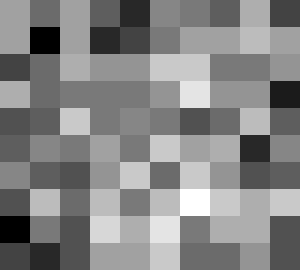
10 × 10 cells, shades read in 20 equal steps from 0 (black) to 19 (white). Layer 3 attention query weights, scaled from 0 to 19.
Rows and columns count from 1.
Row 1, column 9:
13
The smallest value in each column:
0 0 6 3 3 8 6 7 3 2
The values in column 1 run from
0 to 13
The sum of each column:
76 74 96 104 96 123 122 107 107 81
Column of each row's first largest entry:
9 9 6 7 3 6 5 7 6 6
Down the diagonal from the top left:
12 0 13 9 10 15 15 15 13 6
